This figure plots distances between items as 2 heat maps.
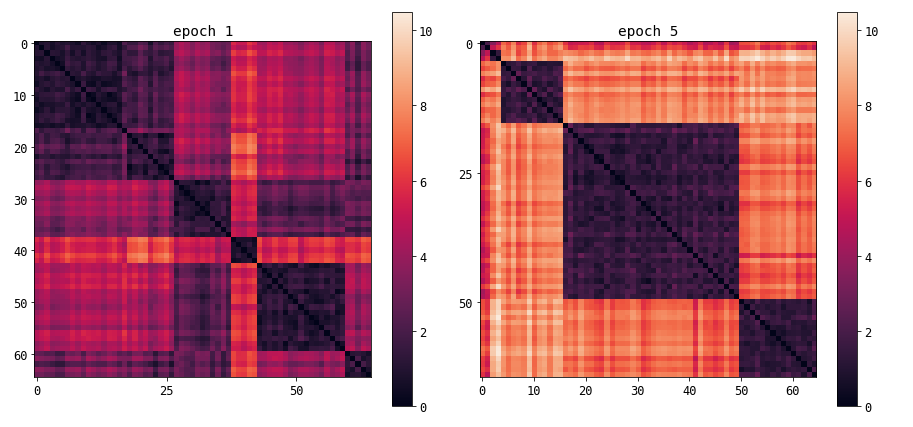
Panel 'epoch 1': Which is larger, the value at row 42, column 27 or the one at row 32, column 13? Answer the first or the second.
the first
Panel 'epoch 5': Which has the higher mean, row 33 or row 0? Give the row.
0
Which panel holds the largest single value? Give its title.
epoch 5
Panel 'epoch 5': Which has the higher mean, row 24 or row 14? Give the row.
14
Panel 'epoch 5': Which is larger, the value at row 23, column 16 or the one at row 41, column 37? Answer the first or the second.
the second
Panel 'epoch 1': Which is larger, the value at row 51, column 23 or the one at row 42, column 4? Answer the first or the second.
the second
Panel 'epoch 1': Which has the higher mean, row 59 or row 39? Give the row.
39
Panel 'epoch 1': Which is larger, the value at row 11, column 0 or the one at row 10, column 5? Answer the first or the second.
the second
